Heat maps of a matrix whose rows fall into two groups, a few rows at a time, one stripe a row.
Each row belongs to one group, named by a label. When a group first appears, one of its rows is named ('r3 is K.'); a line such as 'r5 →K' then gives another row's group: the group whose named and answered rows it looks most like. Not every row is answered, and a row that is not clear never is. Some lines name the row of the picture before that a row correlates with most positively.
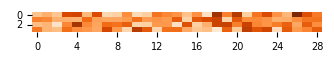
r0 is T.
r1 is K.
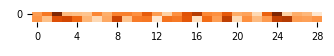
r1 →T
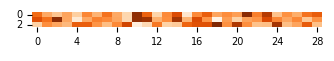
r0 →K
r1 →K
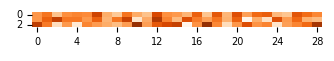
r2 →K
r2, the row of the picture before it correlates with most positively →0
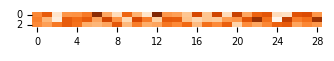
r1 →K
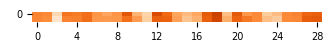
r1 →K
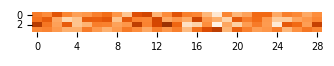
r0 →K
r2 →K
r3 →K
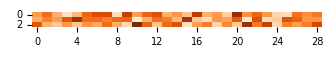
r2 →K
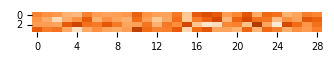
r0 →K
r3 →K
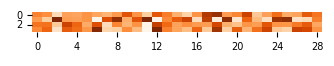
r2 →T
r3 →T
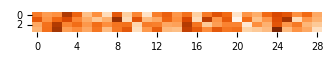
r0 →T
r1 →T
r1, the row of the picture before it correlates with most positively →1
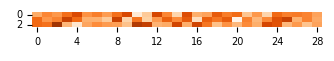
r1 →T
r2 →K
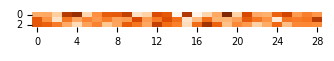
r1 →K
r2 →K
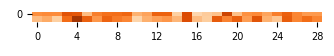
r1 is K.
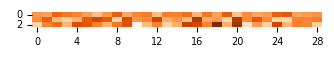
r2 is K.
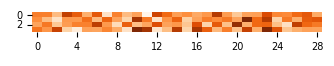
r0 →T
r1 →K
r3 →K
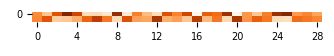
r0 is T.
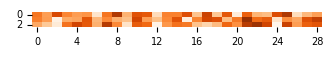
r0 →T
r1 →K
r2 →K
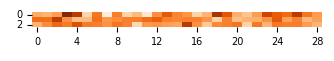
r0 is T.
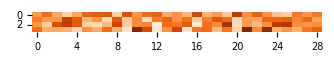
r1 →T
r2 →T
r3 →K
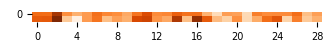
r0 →K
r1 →K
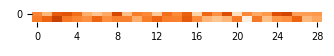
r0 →T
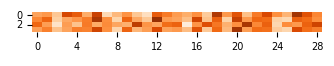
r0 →T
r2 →K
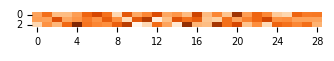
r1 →K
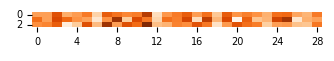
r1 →T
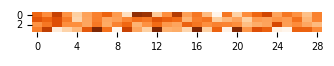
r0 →K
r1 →K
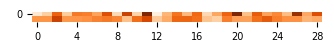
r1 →K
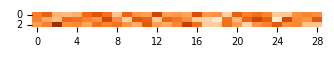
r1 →K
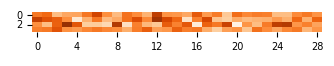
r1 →K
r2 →T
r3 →K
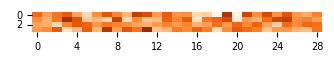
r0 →K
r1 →T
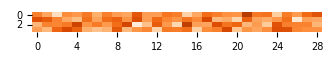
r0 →K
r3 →T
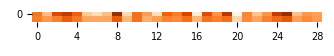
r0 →T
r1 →T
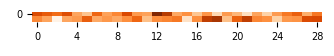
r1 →K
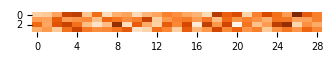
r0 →T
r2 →T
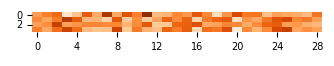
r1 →T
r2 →K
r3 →T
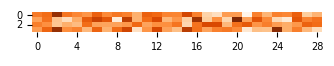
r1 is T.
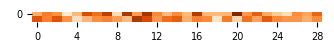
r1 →K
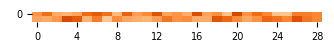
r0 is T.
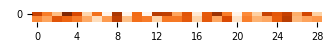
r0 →T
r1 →T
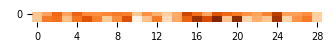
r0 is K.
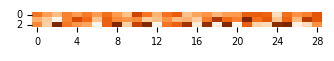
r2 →T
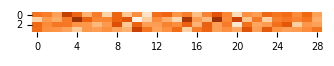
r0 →T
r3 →K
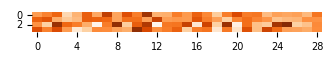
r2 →T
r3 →K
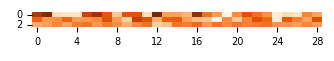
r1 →K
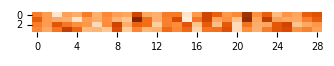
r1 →K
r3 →T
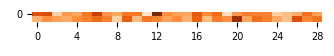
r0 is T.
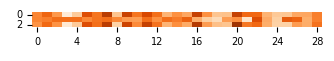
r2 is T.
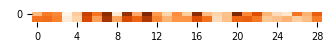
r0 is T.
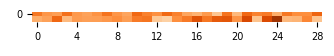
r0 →K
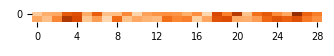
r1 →T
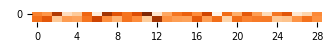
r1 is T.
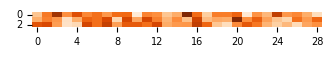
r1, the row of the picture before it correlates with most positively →1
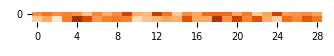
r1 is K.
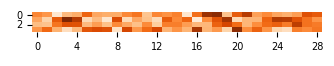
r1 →T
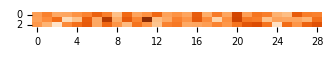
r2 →K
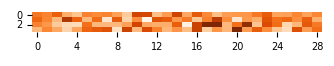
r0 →K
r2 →K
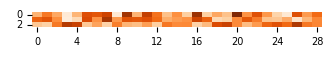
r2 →T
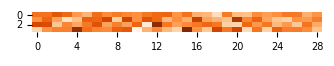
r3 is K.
